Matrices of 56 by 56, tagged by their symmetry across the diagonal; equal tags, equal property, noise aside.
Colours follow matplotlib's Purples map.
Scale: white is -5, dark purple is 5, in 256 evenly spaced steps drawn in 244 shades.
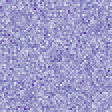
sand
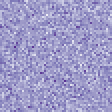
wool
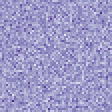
sand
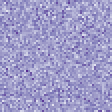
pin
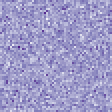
wool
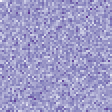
pin
